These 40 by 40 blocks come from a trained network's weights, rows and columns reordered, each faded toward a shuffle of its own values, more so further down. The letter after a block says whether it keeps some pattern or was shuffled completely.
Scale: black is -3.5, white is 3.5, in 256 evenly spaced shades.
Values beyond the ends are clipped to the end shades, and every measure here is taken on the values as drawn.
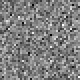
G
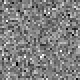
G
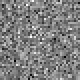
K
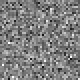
K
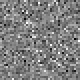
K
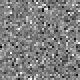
K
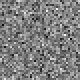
G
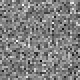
G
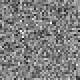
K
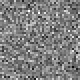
G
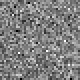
G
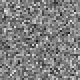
G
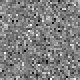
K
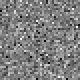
G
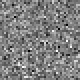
K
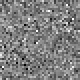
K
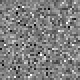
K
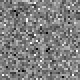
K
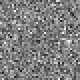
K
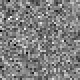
G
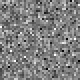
G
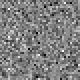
G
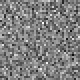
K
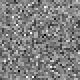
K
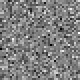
K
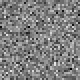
G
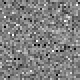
G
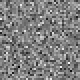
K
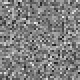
G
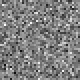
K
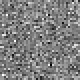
G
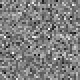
K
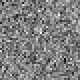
K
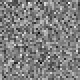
K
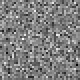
K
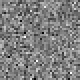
G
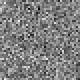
G
